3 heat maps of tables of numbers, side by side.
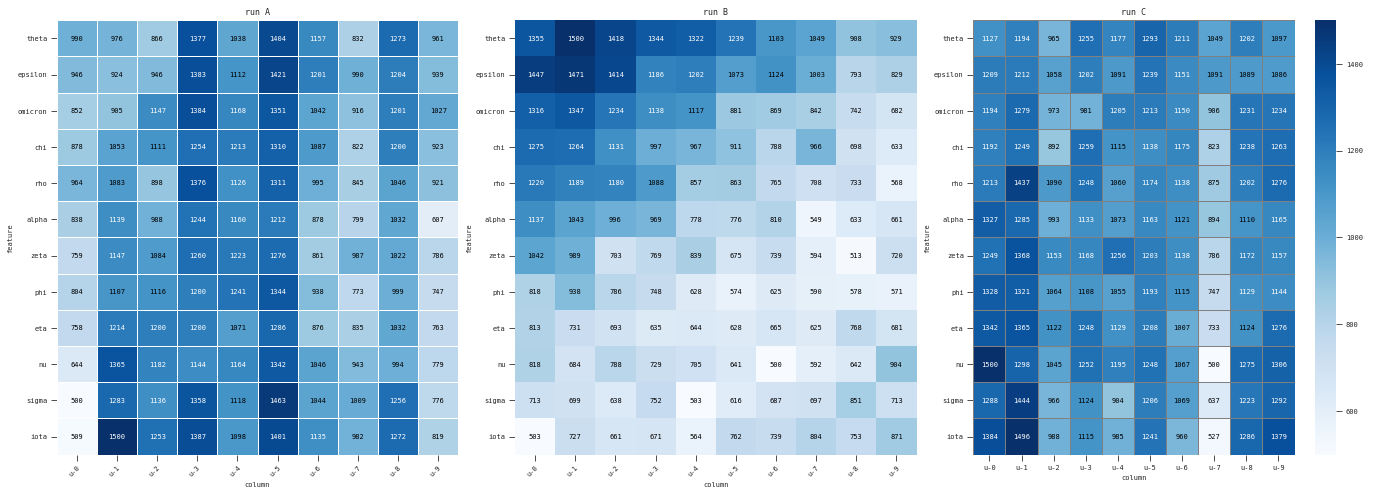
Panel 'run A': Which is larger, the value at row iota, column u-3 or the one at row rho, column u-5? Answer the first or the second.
the first
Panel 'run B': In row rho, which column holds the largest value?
u-0
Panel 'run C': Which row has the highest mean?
rho
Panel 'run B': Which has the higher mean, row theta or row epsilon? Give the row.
theta
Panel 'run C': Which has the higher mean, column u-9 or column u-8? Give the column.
u-9
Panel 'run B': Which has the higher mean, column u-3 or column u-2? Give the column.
u-2
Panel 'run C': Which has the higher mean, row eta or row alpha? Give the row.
eta
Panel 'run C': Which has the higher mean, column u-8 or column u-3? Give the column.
u-8
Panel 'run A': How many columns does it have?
10
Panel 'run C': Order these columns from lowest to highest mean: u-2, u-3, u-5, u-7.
u-7, u-2, u-3, u-5
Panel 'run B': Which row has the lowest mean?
phi
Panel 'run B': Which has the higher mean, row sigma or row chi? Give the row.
chi
